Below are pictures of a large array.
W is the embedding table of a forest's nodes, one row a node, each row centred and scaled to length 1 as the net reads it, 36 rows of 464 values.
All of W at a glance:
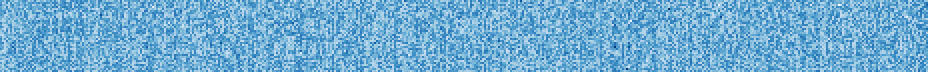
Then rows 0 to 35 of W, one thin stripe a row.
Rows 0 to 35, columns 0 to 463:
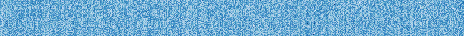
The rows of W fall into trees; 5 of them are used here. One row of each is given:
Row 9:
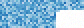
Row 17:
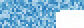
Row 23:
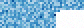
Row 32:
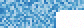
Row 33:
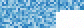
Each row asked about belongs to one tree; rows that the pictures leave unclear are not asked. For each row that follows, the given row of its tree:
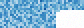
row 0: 9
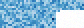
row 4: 33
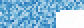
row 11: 32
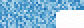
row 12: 9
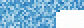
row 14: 32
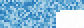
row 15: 32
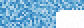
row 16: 32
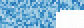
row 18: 33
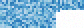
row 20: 33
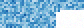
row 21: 23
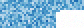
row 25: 17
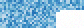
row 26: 17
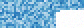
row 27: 23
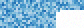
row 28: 33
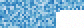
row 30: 32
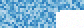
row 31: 33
